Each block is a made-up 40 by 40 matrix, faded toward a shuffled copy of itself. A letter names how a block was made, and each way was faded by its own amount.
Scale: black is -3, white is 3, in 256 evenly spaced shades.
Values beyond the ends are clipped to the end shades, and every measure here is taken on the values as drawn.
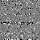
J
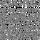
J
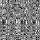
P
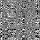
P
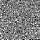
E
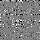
J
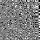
P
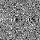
E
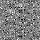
E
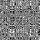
P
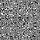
E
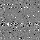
J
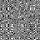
P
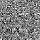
E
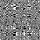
P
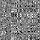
P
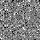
E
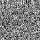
E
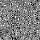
E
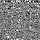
E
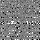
J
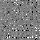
J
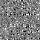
E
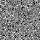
E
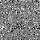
E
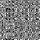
P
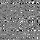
J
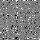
J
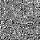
E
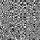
P
